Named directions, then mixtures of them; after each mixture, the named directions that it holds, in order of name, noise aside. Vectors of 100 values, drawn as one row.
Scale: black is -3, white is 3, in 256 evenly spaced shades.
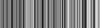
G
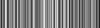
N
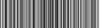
N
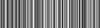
G, N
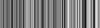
G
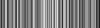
N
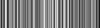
N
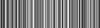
G, N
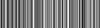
G, N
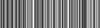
G, N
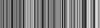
G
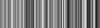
G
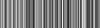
G, N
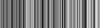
G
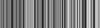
G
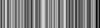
G, N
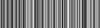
G, N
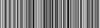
G, N
